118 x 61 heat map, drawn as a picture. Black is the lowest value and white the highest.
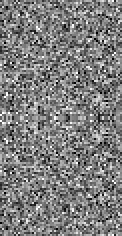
The histogram is bell-shaped. There is no seam. No single row or column stands out from its neighbours. No regular stripes run through it. The top and bottom halves mirror each other. The grain is fine, like static. No overall slope runs across the table.
